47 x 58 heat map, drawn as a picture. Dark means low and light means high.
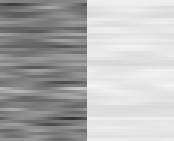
The table splits into one row of 2 panels. Panel 1,1: middling, streaked across. Panel 1,2: very high, streaked across, faint in contrast.
